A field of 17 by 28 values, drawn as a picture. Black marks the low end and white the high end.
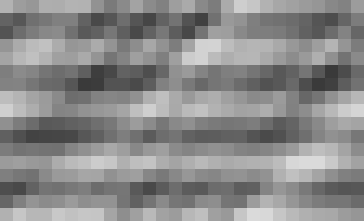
Ninth with the lowest average: middle left. Stripes: horizontal, repeating 4 times. Ninth with the highest average: bottom right.
